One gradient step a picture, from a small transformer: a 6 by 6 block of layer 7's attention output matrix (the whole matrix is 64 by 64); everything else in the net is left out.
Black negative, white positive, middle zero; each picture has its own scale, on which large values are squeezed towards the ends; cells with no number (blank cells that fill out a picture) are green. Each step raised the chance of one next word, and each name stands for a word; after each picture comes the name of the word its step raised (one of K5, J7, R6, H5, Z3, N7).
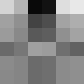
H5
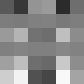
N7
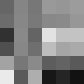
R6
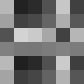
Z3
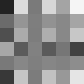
H5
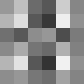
Z3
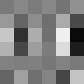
R6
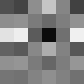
R6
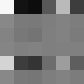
H5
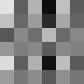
Z3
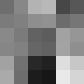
N7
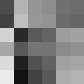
N7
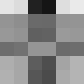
H5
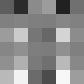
N7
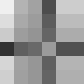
Z3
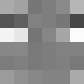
R6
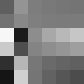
R6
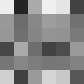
H5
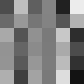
N7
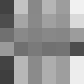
Z3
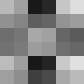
Z3
